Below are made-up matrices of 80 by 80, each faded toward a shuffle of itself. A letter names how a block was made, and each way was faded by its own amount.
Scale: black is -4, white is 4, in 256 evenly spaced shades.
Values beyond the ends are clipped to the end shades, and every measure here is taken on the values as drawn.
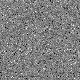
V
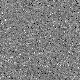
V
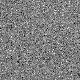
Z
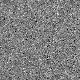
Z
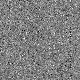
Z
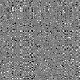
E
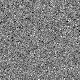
Z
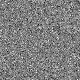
Z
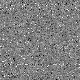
V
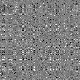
E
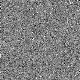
Z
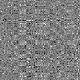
E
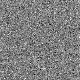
Z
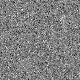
Z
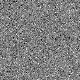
Z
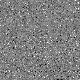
V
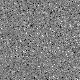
V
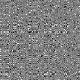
E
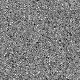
Z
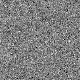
Z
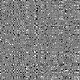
E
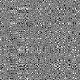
E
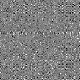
E
